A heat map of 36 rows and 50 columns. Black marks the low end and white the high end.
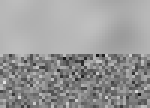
It is made of 2 by 1 panels. Panel 1,1: high, smooth, faint in contrast. Panel 2,1: middling, fine-grained, strong in contrast.
